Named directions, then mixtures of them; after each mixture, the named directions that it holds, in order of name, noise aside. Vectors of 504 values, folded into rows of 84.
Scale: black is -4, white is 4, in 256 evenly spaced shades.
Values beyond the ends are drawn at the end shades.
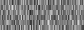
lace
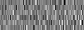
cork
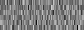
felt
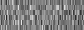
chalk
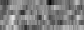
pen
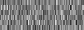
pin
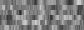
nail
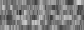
nail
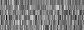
chalk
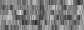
nail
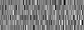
cork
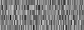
chalk, cork, lace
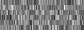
chalk, lace, nail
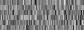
cork, lace, pin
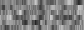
nail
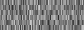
lace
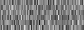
lace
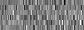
cork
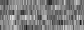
cork, pen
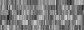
nail, pin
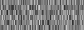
chalk, lace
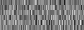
chalk, cork, felt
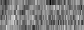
chalk, cork, pen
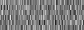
cork, pin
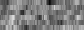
pen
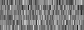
felt, nail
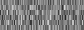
chalk, lace
